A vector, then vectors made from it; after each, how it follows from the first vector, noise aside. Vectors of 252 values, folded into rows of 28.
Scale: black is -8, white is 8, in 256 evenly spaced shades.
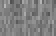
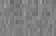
shrunk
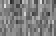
scaled up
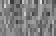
scaled up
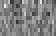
scaled up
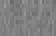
shrunk
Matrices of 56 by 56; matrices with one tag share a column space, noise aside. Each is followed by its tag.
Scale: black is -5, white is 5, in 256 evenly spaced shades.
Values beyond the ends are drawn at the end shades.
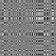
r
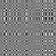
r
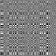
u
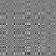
u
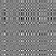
r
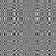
r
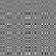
u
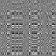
u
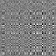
u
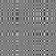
r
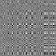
u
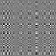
u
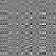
u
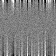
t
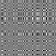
r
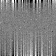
t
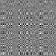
u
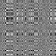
r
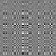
u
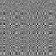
u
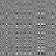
u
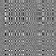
r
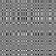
r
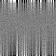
t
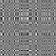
r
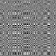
u
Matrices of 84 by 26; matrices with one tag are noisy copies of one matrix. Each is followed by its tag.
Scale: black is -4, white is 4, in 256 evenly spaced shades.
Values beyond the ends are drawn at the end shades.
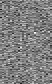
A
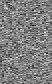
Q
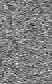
Q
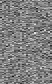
A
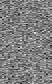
A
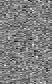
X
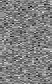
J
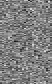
X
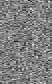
X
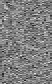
Q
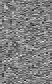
Q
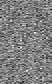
A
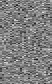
J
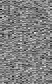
A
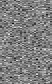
J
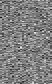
A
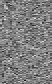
Q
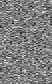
J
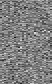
A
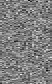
X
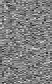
Q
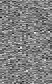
A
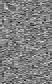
Q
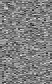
Q
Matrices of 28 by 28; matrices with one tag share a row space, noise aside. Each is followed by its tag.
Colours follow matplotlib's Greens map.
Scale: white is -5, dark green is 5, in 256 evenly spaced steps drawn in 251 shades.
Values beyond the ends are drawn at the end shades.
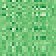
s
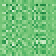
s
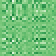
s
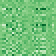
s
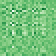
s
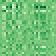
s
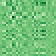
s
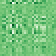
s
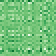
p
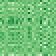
p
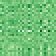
p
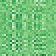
s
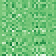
s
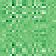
s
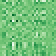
s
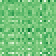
p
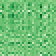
p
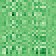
s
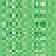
s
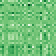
p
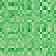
p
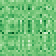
p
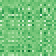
p
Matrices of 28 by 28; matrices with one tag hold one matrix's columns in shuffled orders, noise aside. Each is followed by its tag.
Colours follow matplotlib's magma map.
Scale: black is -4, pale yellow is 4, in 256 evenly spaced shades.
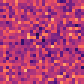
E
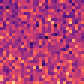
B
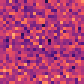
E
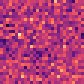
E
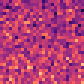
B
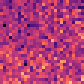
B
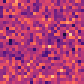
E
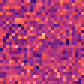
E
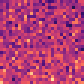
B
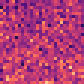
B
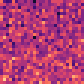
B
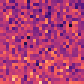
B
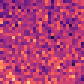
B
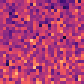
B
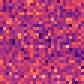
E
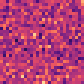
E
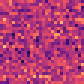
E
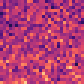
B
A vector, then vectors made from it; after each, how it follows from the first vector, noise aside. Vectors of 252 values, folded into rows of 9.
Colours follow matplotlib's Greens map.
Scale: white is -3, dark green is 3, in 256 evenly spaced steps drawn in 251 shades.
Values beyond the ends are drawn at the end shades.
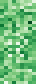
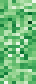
copied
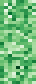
wrapped around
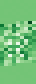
partly zeroed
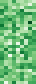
copied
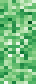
copied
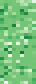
partly zeroed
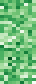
wrapped around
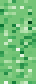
partly zeroed
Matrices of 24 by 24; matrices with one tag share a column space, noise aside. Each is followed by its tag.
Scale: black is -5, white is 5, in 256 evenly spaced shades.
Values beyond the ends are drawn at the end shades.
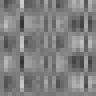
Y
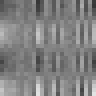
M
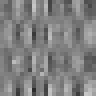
M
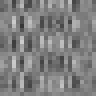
Y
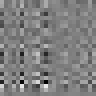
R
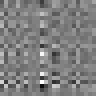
R
